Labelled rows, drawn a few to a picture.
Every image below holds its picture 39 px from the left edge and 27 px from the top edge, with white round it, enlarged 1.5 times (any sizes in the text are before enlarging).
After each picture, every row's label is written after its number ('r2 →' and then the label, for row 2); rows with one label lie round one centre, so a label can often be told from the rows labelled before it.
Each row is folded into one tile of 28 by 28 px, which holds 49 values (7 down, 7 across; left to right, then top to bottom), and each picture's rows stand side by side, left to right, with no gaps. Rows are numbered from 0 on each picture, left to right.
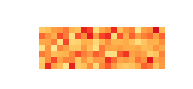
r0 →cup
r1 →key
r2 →key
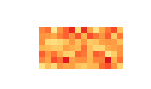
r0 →key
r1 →key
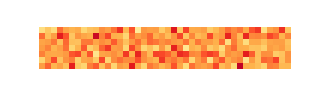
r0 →cup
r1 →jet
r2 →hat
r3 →hat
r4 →cup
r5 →key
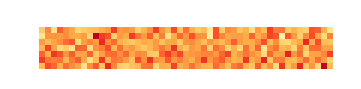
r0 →hat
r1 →jet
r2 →key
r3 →hat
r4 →hat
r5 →cup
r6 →cup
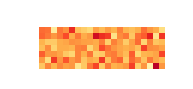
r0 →key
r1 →jet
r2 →cup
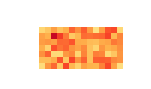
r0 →jet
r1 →key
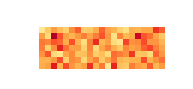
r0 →jet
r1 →cup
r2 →jet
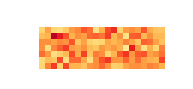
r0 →jet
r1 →key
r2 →hat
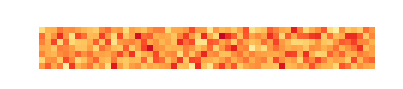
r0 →cup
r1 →cup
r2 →jet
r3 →cup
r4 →jet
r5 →cup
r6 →key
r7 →jet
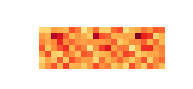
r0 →jet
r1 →jet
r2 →jet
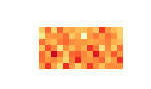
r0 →hat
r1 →hat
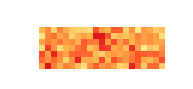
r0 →hat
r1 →jet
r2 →hat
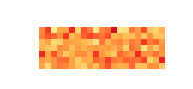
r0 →key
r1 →key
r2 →hat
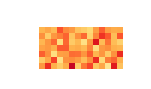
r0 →cup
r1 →cup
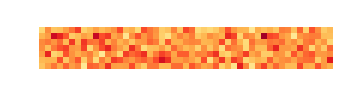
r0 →jet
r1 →jet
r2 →hat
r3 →hat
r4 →cup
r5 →jet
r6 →hat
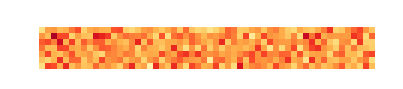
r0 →jet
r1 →jet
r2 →cup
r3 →hat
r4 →cup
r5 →hat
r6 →jet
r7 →cup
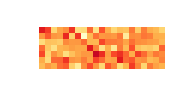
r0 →key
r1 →hat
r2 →hat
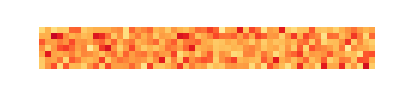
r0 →jet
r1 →jet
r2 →hat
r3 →jet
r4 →key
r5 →key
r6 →cup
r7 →cup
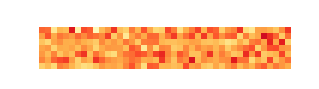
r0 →key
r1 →key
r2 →hat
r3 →key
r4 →key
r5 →jet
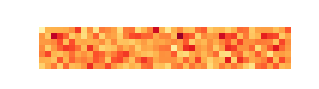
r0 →jet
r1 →hat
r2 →key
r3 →jet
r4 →jet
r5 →jet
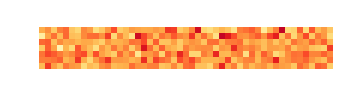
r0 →hat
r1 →key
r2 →jet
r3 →key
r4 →jet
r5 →key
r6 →hat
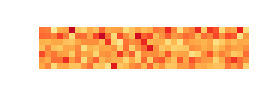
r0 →key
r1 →cup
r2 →jet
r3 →key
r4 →key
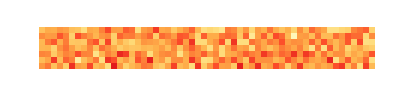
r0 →cup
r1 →cup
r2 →key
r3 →cup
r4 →cup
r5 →hat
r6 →hat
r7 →cup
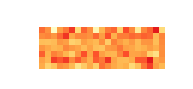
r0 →key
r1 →key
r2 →key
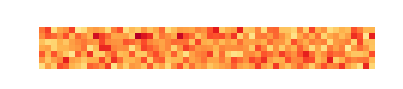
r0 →key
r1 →jet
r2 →jet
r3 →jet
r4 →key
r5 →hat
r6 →hat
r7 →cup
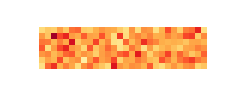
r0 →jet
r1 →cup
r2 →hat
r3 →key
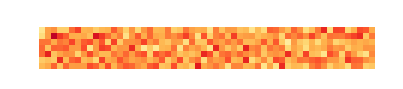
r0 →jet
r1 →jet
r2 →hat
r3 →cup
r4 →hat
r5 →cup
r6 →key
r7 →key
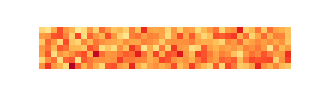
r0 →cup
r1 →hat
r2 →hat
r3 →hat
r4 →key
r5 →hat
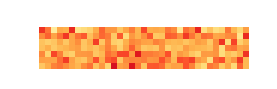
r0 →key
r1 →cup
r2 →hat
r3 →key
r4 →cup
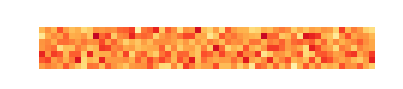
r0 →hat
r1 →jet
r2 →key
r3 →key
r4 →hat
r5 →jet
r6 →jet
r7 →hat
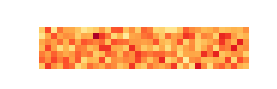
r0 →hat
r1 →jet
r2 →hat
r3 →cup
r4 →jet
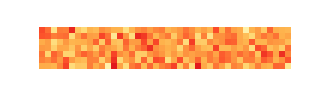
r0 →key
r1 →cup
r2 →jet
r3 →cup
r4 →hat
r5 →hat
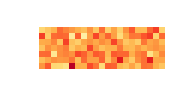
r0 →cup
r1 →hat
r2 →key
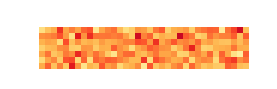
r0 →cup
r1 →key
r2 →jet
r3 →jet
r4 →key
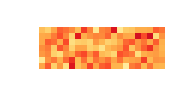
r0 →cup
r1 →key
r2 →jet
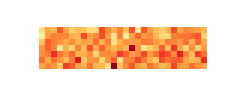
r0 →hat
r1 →cup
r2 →hat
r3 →hat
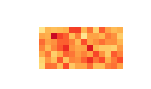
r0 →jet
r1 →hat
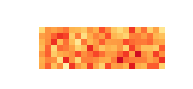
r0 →cup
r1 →hat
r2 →hat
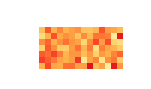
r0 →hat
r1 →cup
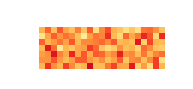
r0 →hat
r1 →hat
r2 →cup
